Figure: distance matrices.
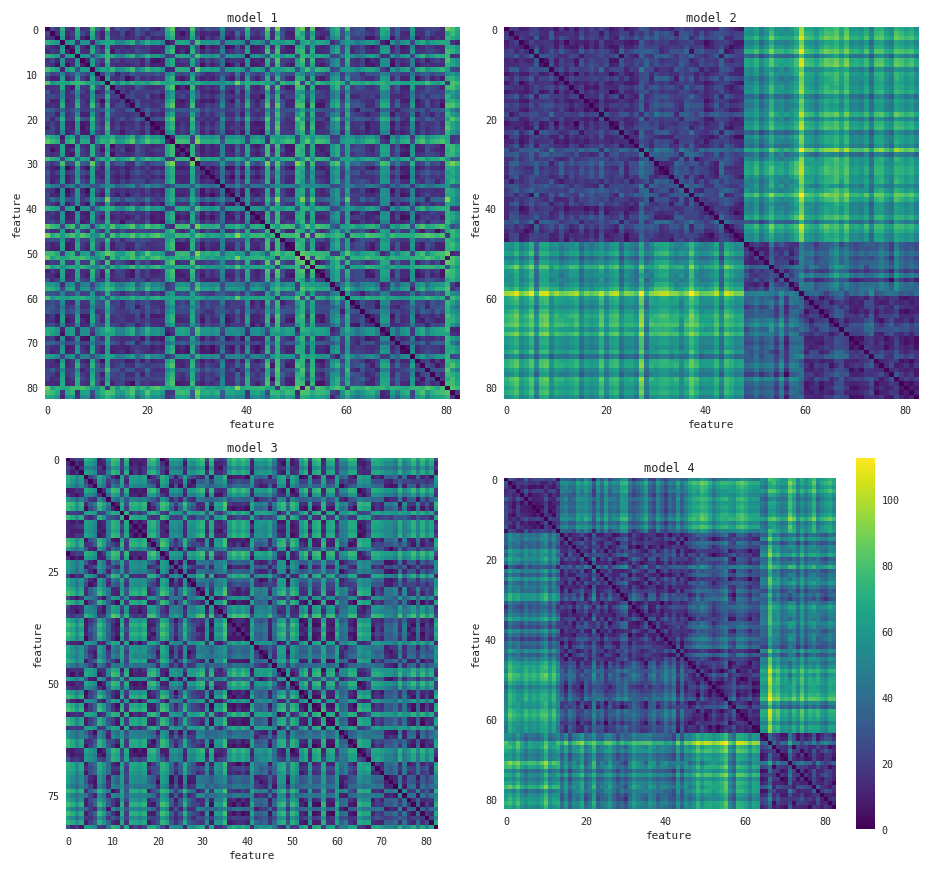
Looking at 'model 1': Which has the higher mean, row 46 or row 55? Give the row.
46
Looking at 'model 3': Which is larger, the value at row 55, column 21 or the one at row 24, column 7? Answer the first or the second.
the first
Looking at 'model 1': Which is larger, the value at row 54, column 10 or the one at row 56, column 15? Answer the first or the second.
the first
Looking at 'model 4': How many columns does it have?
83
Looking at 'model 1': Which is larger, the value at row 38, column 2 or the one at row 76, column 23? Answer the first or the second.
the first
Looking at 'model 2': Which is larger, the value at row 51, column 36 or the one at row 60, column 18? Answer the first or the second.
the second
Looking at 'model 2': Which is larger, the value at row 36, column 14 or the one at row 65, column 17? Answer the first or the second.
the second
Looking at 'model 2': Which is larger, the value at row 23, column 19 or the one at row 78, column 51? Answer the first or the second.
the second
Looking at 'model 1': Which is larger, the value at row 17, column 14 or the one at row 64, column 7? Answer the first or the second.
the first
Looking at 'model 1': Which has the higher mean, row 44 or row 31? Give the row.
44
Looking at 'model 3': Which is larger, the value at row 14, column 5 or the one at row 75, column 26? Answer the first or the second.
the first
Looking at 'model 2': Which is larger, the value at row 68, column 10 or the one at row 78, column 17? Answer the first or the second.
the first
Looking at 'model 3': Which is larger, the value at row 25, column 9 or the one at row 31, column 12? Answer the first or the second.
the second
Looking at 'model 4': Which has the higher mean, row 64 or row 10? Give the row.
10
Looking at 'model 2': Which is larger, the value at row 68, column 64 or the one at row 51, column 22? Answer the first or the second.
the second
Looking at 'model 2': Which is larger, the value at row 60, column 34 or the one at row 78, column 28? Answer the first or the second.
the first
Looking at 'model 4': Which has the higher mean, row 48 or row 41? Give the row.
48
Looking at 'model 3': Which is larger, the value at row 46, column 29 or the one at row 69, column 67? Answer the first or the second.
the second
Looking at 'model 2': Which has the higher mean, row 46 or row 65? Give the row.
65
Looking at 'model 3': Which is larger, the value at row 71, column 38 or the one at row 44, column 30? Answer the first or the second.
the second
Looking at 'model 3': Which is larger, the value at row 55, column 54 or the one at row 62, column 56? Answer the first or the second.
the first
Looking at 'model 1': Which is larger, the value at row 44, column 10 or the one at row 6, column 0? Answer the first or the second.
the second
